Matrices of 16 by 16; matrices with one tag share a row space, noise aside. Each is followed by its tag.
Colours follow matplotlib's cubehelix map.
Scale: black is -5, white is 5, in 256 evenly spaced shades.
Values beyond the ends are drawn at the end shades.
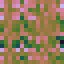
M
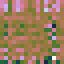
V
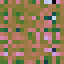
V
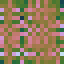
M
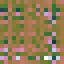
V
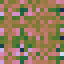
M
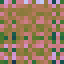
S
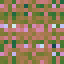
S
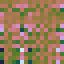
M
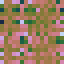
M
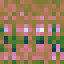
S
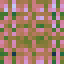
S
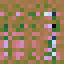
V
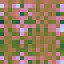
M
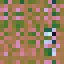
V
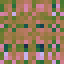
S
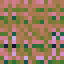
S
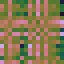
M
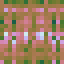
S
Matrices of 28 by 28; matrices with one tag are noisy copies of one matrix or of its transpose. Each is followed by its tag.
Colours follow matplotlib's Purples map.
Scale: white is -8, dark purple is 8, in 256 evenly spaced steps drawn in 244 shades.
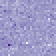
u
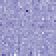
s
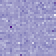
s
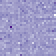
s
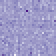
s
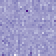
s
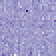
s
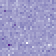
u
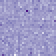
s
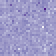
u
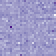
s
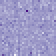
s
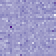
s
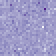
u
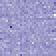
s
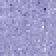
u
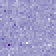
u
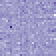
s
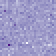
u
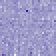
s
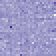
s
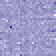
s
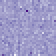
s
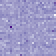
s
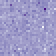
u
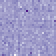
s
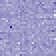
s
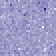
u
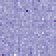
s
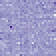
s
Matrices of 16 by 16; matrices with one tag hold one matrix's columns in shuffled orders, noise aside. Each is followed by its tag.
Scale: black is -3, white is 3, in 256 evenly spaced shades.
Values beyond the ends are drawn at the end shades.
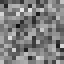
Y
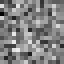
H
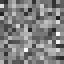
H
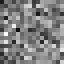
H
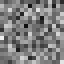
Y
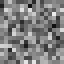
Y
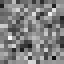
Y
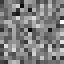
H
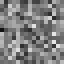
H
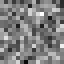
Y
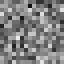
Y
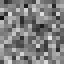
Y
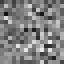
H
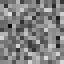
Y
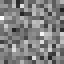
H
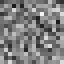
Y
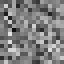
H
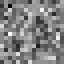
Y
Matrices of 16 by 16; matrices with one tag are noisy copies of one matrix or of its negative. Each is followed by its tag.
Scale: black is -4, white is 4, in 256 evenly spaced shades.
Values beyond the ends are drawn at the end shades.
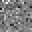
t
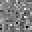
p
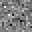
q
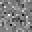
q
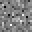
q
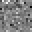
t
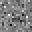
q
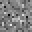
q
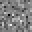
q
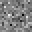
q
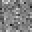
t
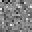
t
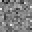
t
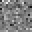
t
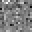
t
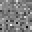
p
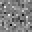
q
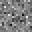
q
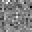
t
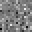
p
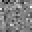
t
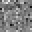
t
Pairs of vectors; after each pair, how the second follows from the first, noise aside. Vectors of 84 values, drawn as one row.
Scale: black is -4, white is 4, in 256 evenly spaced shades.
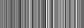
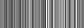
copied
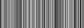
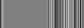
partly zeroed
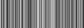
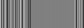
partly zeroed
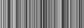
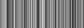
wrapped around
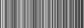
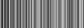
reversed
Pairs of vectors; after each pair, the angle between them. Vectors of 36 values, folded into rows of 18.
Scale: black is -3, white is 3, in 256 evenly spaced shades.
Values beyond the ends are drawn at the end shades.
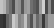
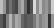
orthogonal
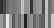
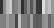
orthogonal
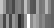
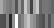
partly aligned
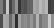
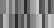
partly aligned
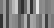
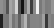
nearly parallel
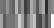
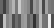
partly opposed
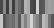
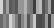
orthogonal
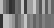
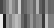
partly opposed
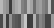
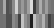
partly aligned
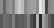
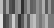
orthogonal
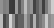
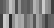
nearly opposite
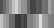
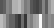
nearly parallel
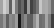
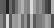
partly opposed
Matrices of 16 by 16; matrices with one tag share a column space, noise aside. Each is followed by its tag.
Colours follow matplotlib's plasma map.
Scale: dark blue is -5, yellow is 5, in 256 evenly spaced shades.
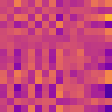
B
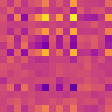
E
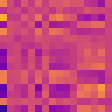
B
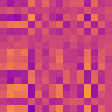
B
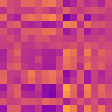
B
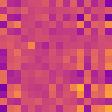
B
